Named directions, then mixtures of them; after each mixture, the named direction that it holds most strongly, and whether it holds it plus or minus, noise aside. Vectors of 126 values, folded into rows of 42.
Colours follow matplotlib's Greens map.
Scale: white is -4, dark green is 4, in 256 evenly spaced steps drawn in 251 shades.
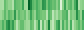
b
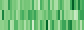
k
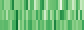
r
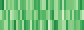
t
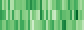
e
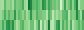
b, plus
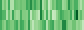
e, plus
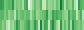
b, minus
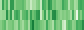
e, minus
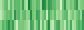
b, plus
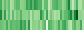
e, plus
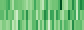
r, minus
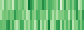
b, plus
